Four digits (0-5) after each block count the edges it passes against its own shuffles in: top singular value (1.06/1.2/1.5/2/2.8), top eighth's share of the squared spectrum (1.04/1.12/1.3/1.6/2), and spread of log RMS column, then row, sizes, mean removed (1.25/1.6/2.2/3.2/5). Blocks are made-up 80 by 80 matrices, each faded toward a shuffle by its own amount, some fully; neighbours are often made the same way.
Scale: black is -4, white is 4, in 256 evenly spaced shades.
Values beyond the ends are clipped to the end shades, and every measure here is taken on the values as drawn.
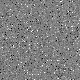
0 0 0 0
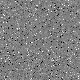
1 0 0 0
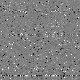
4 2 0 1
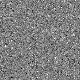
0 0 2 0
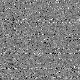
1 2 0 2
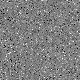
0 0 0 0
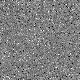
0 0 0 1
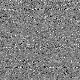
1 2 0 2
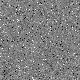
0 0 0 0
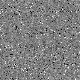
1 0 0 1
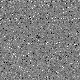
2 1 0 1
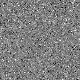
0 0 0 1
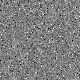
0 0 0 0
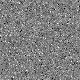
0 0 0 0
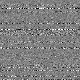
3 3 0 4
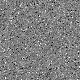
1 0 0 0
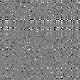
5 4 2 3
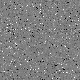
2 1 0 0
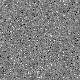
2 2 0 1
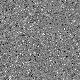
1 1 0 0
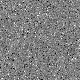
1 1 0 0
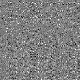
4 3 2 2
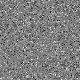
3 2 0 0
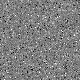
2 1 0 0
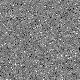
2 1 0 0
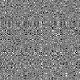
4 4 3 3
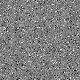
3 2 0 1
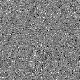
3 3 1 1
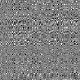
4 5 3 3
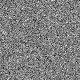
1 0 0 0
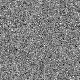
2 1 1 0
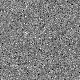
1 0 0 0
